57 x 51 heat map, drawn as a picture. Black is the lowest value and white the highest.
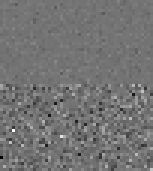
Seam: horizontal, 50% of the way down, the top part calmer. Histogram: heavy tails on both sides. Stripes: none. Slope: none.
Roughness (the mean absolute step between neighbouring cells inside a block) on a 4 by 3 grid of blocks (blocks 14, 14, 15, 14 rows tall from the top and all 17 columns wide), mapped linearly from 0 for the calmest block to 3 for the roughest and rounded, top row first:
0 0 0 | 0 0 0 | 3 3 3 | 3 2 3
